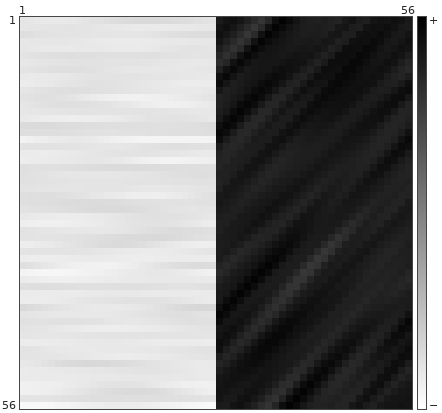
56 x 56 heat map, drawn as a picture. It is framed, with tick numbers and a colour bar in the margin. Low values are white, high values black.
The table splits into one row of 2 panels. Panel 1,1: very low, streaked across, faint in contrast. Panel 1,2: very high, slanting up to the right, faint in contrast.
